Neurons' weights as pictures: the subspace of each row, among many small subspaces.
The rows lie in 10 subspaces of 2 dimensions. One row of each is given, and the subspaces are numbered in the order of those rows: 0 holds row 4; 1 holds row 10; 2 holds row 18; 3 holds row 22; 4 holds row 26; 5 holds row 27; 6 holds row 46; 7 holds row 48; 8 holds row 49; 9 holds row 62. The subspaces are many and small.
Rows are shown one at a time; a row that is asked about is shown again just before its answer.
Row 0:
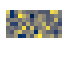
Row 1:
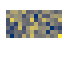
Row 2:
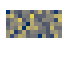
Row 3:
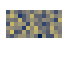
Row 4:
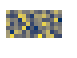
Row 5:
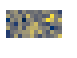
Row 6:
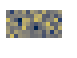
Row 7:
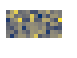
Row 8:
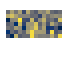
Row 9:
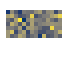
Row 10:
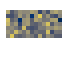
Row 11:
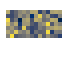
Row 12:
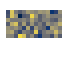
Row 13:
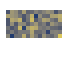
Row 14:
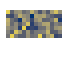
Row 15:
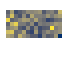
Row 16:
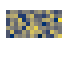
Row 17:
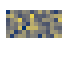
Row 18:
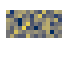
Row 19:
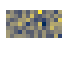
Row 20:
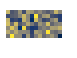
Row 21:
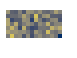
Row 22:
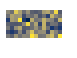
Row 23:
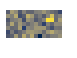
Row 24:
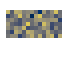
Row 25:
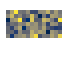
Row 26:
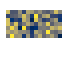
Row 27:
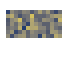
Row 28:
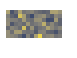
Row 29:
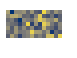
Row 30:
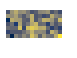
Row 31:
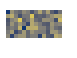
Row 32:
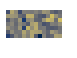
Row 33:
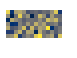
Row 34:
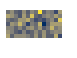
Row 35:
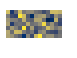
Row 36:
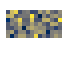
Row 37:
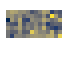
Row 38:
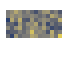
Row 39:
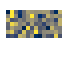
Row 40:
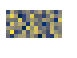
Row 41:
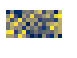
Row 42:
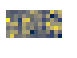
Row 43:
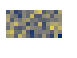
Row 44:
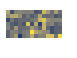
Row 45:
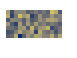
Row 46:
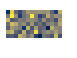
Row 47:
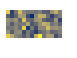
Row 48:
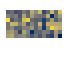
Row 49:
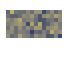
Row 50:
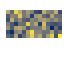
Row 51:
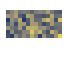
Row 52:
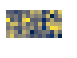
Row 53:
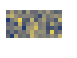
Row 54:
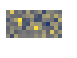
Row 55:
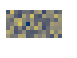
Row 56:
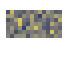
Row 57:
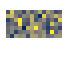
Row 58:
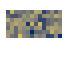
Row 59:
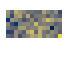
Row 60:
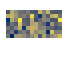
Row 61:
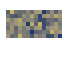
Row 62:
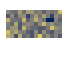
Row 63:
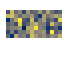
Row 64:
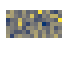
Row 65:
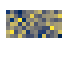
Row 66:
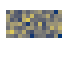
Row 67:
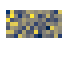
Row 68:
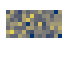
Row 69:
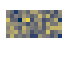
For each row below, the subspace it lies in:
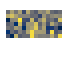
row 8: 2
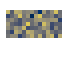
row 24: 1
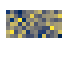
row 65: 4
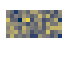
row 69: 3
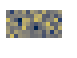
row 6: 8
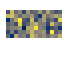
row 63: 2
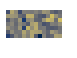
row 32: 6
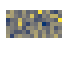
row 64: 7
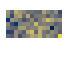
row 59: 0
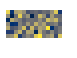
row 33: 6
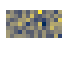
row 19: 7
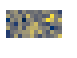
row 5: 6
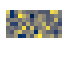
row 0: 9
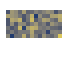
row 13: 4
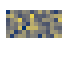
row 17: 5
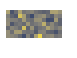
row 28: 9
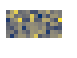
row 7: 3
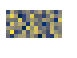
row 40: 0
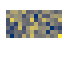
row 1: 4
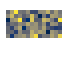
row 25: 3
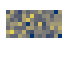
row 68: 3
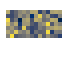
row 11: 1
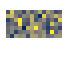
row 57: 2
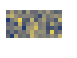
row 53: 2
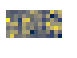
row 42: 7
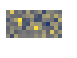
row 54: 8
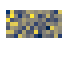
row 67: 6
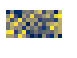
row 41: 5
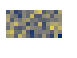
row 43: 1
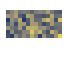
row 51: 0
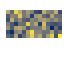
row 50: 1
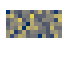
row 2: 5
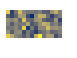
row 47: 6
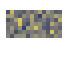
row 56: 2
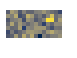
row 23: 9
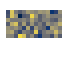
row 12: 9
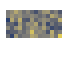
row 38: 1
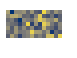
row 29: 8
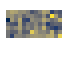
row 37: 7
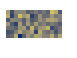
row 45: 9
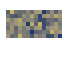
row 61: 8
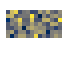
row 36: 3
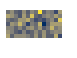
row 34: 7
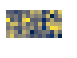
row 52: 7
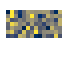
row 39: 6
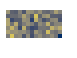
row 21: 4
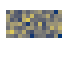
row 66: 3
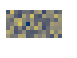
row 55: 2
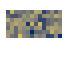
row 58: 8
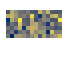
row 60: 1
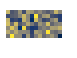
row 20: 4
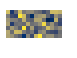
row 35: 9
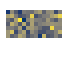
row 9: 4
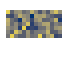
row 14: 5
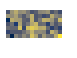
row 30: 5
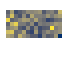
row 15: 0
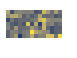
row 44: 8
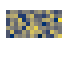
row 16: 0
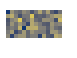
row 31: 5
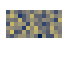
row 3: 0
